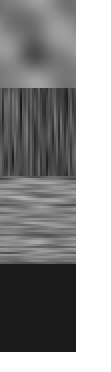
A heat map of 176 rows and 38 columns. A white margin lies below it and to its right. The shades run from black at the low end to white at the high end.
It is made of 4 by 1 panels. Panel 1,1: middling, smooth. Panel 2,1: low, streaked downward. Panel 3,1: middling, streaked across. Panel 4,1: very low, flat.
